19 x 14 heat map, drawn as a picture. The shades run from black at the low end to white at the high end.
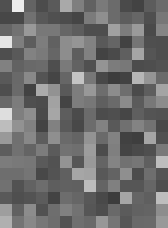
On average the colour sits 40% of the way up the scale. Neither half mirrors the other. The values are skewed, with a long tail toward high values. The bottom left is the calmest part.
